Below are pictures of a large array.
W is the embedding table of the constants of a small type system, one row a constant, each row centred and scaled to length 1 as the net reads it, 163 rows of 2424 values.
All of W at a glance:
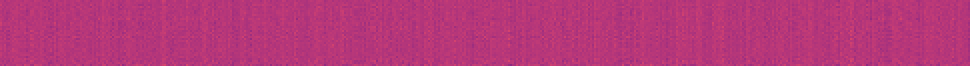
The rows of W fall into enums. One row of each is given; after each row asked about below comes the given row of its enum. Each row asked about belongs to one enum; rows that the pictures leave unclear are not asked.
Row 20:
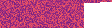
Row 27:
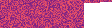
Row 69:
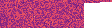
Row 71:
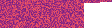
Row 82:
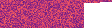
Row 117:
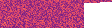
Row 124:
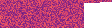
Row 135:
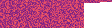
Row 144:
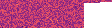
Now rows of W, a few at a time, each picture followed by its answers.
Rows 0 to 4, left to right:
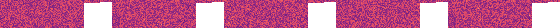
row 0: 27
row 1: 69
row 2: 117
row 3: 71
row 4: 69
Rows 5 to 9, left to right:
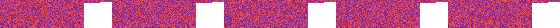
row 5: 144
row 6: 20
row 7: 69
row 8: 135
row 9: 117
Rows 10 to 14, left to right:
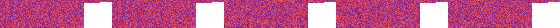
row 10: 135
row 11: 135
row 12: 117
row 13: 124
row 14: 20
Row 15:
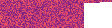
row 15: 124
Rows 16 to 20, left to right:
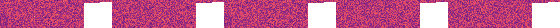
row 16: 69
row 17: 144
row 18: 69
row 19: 27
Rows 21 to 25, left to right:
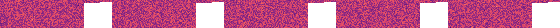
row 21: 69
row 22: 135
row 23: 71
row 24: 124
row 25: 144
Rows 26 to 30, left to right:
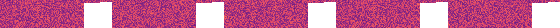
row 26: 71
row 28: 124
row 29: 71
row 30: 20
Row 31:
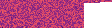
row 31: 144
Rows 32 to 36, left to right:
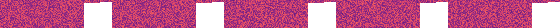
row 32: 27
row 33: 27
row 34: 71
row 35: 20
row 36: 135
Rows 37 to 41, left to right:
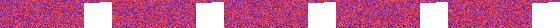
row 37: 71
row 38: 124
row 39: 27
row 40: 117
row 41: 144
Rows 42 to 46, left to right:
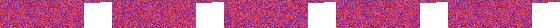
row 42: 27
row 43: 135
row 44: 69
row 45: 27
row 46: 27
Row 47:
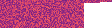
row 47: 71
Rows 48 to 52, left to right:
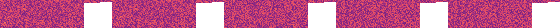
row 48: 117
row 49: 117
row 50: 27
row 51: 135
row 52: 135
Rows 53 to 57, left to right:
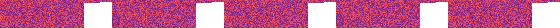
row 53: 124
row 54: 69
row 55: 124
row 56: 69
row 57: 124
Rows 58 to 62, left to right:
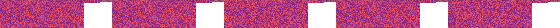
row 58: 20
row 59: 20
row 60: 124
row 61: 20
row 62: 69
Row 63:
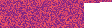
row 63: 124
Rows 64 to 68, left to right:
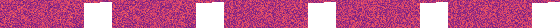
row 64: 82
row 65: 82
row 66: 135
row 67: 71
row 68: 135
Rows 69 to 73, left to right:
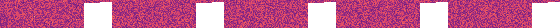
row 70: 124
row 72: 124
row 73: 135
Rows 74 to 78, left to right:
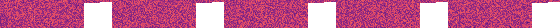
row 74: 69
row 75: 20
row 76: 71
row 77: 135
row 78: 144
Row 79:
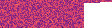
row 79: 144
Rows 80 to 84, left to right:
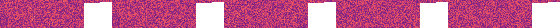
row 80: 69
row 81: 69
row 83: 20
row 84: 27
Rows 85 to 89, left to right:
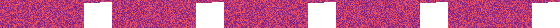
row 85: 144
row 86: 135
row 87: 144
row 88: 27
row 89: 20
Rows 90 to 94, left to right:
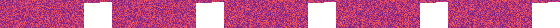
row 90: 71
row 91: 71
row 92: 117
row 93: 117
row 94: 117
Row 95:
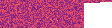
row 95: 144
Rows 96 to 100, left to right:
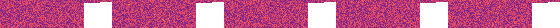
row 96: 20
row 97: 144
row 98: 20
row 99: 135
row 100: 124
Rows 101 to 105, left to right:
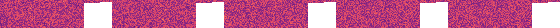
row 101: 69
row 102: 144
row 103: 124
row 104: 27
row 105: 27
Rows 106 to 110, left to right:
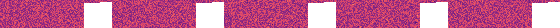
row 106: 135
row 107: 20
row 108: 69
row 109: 144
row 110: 20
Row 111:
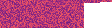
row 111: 20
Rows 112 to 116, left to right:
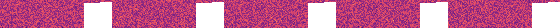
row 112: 144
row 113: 117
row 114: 144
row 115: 144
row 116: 20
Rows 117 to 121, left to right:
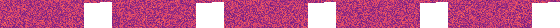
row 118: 69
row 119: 20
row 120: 124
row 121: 82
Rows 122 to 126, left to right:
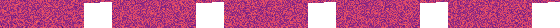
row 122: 144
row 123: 27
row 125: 27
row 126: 135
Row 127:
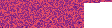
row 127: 144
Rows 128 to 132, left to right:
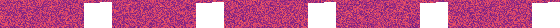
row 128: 124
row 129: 144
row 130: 20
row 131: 82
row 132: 124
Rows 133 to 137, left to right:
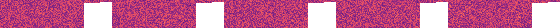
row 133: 27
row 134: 69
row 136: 20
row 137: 82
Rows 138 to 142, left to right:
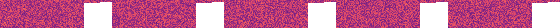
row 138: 117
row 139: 69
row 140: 71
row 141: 27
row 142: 124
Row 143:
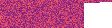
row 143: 124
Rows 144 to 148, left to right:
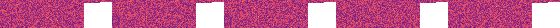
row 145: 69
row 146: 69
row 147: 20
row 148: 144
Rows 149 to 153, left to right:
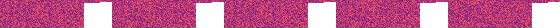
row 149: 135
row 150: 71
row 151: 135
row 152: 71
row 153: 20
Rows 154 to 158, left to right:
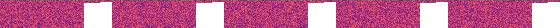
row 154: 144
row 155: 27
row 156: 82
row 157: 71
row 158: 71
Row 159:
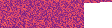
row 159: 117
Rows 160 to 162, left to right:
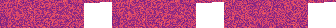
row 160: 69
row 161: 69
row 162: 27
